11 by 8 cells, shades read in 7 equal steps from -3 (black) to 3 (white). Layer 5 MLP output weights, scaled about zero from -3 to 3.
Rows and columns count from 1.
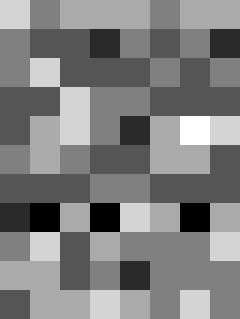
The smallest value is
-3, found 3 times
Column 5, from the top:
1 0 -1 0 -2 -1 0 2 0 -2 1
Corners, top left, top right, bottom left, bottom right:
2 1 -1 0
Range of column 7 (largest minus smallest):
6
